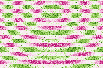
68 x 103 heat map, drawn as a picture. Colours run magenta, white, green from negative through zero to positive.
Rings: centred on the top middle. Stripes: horizontal, repeating 8 times. Slope: none. Average level on the scale: 50%.
